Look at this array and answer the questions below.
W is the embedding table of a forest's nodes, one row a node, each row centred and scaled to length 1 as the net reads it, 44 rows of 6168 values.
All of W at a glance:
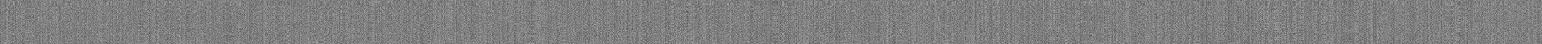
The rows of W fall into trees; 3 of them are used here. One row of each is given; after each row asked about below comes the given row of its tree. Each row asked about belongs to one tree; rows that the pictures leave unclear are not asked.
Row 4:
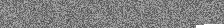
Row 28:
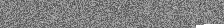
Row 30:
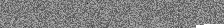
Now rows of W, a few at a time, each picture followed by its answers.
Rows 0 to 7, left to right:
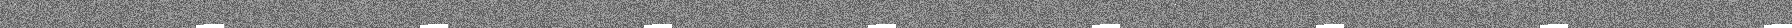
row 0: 28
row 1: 4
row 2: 4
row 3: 4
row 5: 4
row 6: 28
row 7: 28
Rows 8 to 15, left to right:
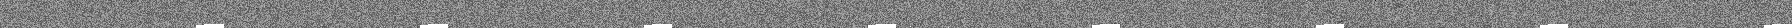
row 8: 30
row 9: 4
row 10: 28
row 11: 28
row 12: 28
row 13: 30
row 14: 28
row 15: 4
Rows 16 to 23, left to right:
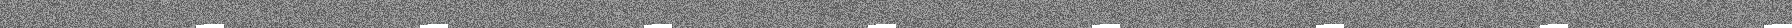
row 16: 28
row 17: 28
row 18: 28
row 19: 30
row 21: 4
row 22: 28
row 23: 28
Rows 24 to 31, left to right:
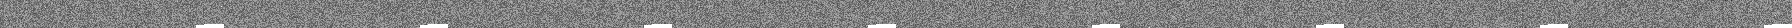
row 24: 4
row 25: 30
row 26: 28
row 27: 4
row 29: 28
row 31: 28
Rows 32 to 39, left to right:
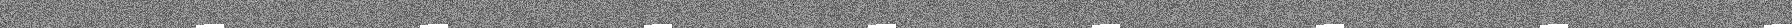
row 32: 30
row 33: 4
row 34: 4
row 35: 30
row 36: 30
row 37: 28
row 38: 4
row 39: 28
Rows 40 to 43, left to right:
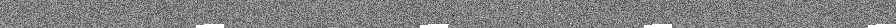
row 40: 30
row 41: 4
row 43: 30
